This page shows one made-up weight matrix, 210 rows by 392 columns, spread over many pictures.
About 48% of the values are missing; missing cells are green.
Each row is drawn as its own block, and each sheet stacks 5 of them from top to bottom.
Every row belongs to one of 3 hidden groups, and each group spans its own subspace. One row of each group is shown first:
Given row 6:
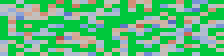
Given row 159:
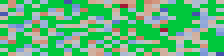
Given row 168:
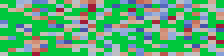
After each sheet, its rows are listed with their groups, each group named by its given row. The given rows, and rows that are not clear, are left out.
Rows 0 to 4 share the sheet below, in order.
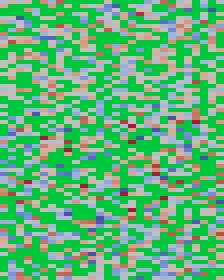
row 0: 168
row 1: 159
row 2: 6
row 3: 168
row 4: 159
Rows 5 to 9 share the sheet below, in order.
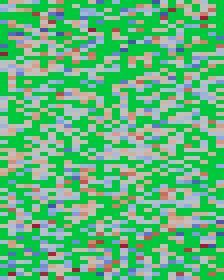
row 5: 168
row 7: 6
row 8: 159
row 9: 6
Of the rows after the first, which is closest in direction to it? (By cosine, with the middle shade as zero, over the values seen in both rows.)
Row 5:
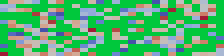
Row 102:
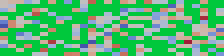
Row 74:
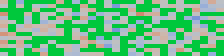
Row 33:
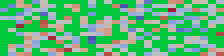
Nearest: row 102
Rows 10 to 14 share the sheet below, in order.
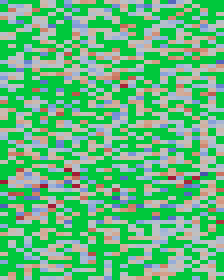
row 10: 168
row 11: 6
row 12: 168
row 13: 159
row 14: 159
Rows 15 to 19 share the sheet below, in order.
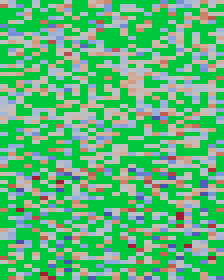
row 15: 168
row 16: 159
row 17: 168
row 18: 168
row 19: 6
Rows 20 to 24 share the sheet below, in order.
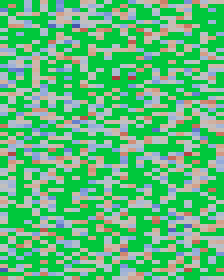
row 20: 168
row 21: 6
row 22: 168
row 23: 6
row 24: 168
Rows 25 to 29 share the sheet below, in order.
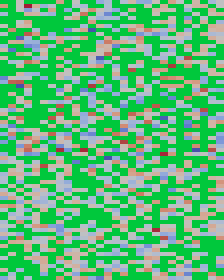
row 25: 159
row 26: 168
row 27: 6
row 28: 6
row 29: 168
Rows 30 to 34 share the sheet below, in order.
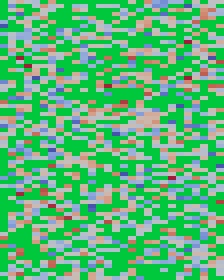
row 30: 168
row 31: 168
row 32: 159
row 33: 159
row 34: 159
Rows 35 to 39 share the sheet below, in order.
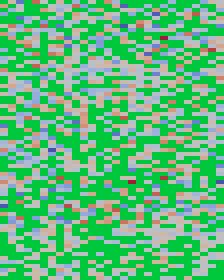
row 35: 6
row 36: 168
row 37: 159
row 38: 6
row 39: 168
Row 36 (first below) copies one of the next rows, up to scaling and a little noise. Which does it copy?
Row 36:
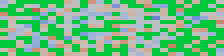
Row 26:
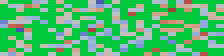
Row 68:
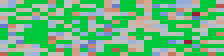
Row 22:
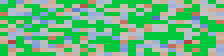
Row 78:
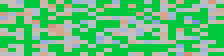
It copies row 22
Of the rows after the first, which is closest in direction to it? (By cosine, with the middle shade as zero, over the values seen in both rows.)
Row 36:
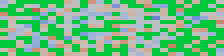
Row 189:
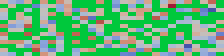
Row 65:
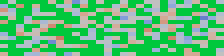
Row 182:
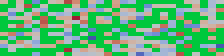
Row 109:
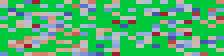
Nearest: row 65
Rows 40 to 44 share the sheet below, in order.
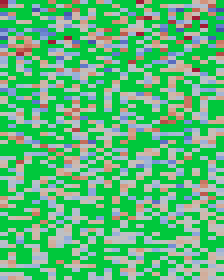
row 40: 168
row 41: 168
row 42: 159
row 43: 168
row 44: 6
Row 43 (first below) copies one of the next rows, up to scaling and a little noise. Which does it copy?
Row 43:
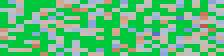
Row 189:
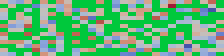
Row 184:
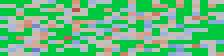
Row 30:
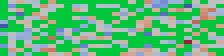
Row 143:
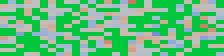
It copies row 143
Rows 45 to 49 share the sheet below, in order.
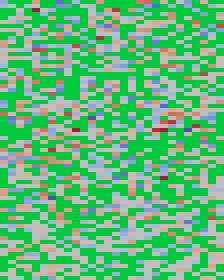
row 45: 168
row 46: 168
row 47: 159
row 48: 159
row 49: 159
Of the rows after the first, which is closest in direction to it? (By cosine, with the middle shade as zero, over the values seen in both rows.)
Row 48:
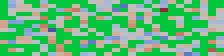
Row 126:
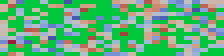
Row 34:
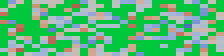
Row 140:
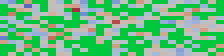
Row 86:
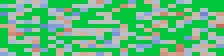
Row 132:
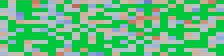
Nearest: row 34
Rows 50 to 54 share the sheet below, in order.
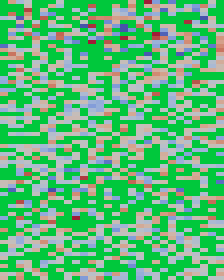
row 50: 6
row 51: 159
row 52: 168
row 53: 6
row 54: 168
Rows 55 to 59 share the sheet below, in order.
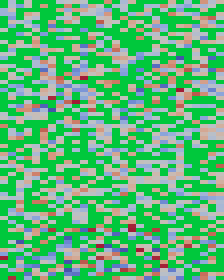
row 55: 168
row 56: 6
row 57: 159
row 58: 168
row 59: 6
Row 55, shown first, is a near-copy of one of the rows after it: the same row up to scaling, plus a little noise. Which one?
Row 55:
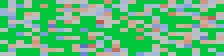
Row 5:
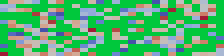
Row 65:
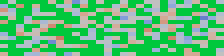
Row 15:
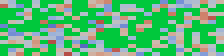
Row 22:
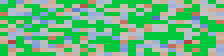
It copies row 15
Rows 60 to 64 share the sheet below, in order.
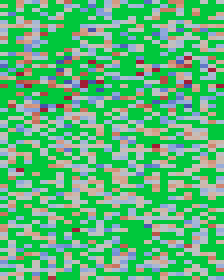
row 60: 159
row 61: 168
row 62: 6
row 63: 168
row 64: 6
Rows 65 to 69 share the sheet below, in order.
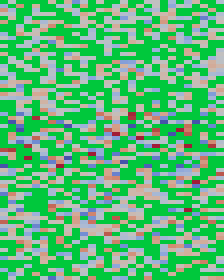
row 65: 168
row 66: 168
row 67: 6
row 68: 168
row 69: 6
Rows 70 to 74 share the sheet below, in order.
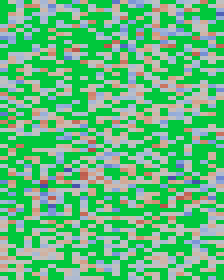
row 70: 6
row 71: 159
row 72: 159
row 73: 159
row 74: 168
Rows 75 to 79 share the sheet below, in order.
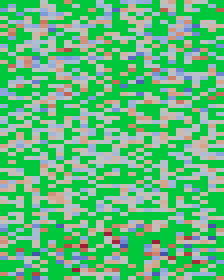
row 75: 159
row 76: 6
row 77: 168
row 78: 168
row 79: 6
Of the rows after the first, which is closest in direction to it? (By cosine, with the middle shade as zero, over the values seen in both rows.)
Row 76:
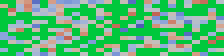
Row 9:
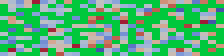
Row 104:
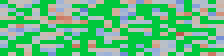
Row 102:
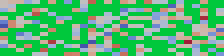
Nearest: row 102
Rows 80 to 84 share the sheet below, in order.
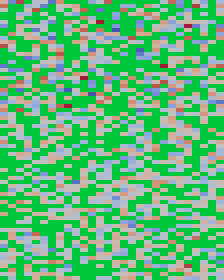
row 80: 168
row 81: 159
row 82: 6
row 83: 168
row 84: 168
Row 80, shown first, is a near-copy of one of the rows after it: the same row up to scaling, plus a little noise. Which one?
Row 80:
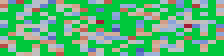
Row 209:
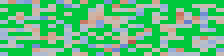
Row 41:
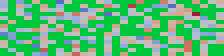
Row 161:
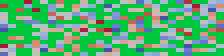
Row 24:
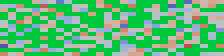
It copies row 161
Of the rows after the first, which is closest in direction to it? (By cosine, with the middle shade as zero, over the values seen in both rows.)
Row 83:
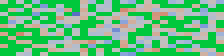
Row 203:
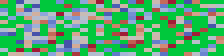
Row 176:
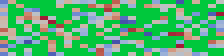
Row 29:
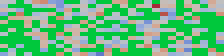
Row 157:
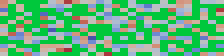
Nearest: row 29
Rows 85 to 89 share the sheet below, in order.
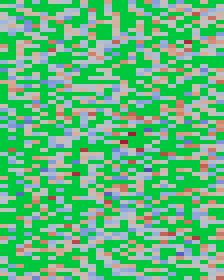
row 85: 168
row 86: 168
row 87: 6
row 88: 6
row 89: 159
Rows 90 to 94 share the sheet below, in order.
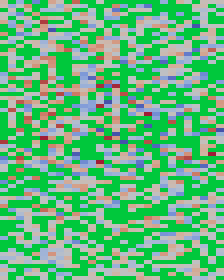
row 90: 159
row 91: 6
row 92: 6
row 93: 168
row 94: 159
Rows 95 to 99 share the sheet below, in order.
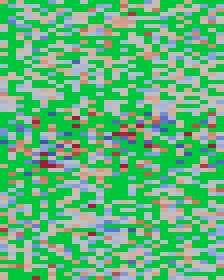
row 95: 6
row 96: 6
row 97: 6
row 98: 159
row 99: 168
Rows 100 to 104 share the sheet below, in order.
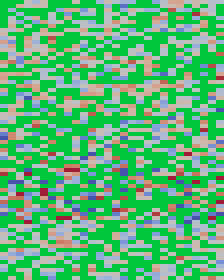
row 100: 159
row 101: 159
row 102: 168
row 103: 159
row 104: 6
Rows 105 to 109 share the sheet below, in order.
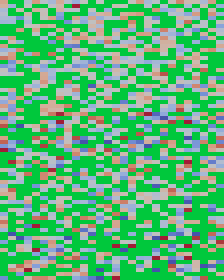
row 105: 6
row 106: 159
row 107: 168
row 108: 168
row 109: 6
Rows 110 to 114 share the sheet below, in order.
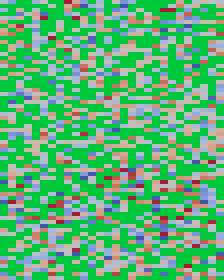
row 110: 159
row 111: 159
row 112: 159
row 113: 168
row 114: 168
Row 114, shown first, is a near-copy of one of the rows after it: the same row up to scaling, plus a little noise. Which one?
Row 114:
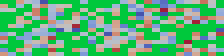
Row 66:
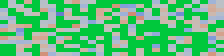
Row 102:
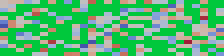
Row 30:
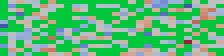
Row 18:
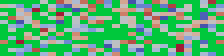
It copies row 30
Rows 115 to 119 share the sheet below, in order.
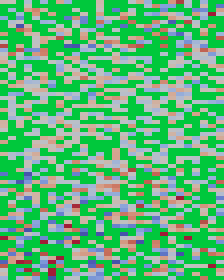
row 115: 6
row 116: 159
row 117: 6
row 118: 6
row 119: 159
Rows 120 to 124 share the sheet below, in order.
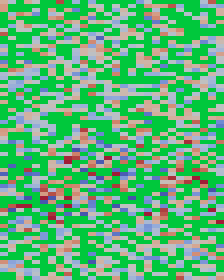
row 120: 168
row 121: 159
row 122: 6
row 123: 159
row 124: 159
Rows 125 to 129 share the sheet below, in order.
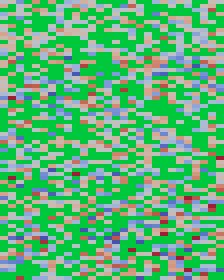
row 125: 6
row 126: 159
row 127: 6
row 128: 168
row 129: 159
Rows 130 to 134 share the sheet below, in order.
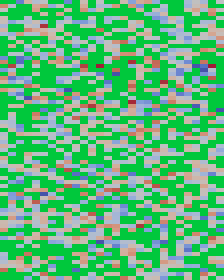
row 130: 6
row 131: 159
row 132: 6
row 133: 6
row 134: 6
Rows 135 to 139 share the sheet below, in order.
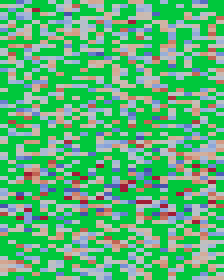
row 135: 6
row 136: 168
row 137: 6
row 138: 6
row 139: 159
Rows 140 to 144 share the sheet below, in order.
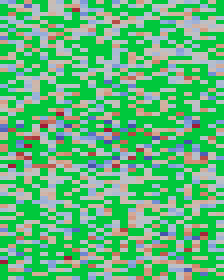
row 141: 6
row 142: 6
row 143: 168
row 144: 159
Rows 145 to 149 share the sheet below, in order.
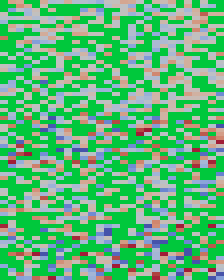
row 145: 159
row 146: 6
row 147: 6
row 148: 168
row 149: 6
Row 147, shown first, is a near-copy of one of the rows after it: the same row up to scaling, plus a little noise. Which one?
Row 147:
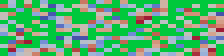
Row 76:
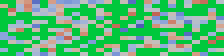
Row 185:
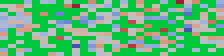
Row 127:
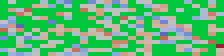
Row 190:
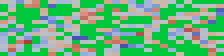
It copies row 190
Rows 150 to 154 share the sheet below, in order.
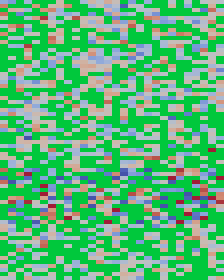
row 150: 159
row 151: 6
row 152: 168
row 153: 159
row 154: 159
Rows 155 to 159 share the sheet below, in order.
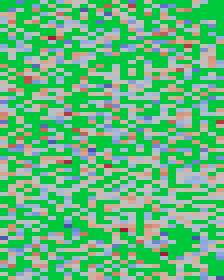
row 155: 168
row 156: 168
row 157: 159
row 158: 159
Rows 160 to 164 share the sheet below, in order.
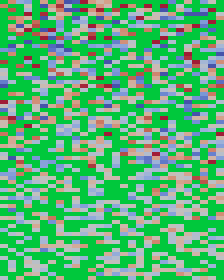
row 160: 159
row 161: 168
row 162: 159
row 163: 159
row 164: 6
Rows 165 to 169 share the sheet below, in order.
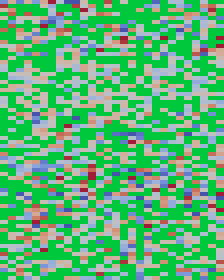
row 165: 6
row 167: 6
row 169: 6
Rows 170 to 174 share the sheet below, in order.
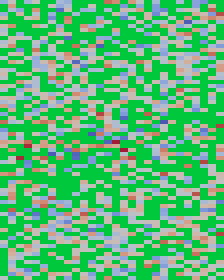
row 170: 6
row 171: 6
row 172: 6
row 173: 159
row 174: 159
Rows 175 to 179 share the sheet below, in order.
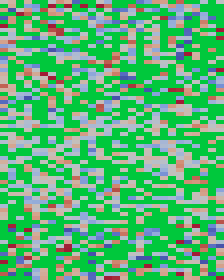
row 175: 168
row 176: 6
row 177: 159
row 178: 159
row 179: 159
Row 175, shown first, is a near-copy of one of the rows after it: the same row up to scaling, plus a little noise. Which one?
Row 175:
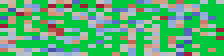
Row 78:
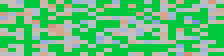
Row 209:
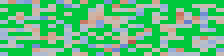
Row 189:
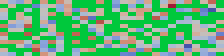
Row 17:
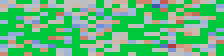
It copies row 78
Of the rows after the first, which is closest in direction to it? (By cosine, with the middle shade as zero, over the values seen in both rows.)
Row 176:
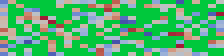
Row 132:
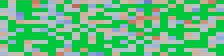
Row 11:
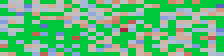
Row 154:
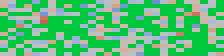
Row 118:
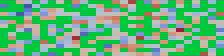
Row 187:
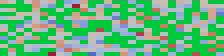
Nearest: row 118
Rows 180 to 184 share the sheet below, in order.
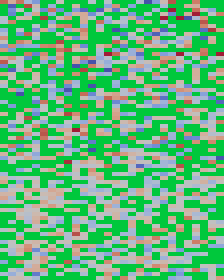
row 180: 159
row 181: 159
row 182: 159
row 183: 168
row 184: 168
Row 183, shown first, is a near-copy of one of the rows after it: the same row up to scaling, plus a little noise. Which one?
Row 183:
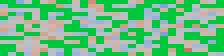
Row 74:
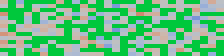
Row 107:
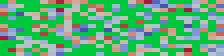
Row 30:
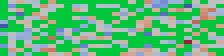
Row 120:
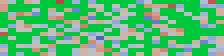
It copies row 107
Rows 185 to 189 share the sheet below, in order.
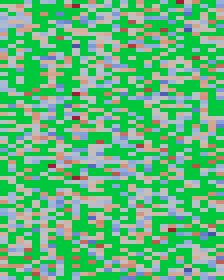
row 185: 6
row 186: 6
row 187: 6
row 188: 168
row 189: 168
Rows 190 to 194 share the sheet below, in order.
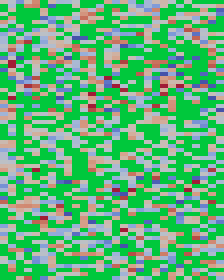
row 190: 6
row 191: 159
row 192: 159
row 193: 6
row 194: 168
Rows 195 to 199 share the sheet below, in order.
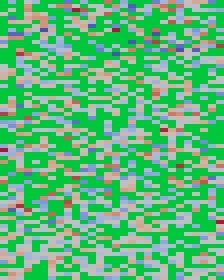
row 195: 168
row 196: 6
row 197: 159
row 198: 159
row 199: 159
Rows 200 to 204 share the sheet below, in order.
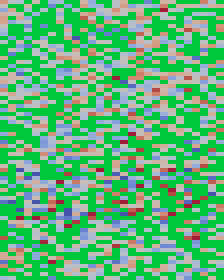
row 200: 6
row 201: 6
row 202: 6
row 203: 168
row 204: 159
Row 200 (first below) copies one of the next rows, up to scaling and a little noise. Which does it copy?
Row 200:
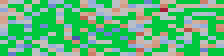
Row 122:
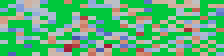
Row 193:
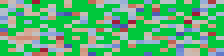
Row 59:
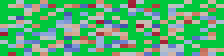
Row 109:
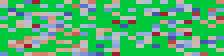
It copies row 122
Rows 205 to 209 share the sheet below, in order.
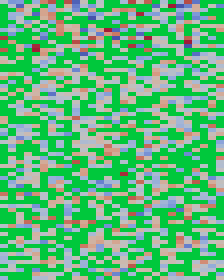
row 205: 168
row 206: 168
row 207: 6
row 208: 168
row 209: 168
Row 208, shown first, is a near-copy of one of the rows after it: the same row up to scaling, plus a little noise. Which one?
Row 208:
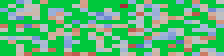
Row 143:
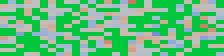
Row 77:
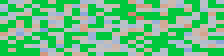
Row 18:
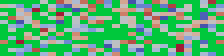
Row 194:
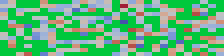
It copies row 194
